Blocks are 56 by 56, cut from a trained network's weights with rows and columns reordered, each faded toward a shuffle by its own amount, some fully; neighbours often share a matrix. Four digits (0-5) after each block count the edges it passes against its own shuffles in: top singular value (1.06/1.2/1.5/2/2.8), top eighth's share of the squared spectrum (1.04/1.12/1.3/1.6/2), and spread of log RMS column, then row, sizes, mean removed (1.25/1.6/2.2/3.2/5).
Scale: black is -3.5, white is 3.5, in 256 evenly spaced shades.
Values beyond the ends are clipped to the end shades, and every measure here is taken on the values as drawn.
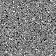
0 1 0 0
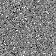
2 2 0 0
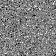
0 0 0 0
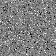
1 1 0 0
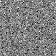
1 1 0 0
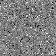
2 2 1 1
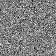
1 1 0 0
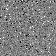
2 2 0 0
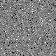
0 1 0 0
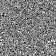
0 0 0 0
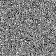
0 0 0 0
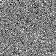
0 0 0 0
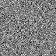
2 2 0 0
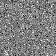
1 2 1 0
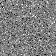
0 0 0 0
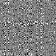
3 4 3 2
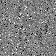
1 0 0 0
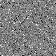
1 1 0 0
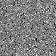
0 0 0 0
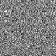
3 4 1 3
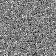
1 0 0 0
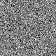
1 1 0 0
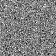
0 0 0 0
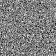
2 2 0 0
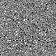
2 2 0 1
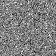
1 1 0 0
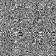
3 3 1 2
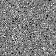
2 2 1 1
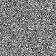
2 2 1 1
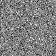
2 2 0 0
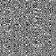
3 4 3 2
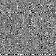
3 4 1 2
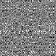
3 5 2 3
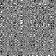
3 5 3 2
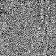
2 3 1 1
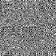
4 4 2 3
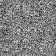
3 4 1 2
